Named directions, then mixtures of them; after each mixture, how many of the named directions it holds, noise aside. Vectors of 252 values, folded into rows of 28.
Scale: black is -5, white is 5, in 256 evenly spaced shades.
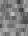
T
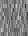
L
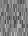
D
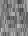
three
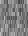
three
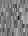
three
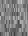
three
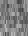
two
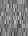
one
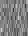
one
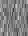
one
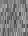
three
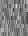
two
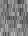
three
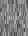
two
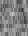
two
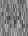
one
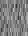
one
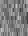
two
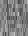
three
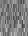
one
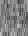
three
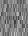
one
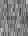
three
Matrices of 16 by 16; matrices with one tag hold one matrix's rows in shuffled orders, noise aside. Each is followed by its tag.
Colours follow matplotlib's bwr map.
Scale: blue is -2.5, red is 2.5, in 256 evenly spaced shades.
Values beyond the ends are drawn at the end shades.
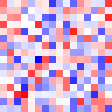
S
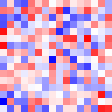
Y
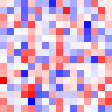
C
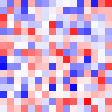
Y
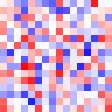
C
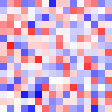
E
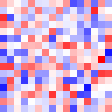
Y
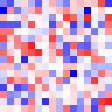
Y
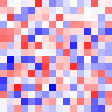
E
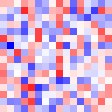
C
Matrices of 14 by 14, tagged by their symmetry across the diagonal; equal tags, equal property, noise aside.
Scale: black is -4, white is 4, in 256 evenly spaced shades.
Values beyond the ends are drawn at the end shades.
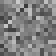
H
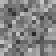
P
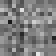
H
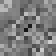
P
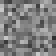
H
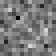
P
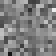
H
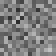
P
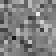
H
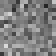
H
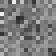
P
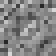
P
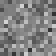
P
